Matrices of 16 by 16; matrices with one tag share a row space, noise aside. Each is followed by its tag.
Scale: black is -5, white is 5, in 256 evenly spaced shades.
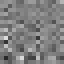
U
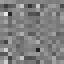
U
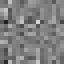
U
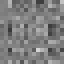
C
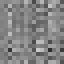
C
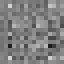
C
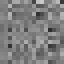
C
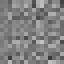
C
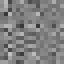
U
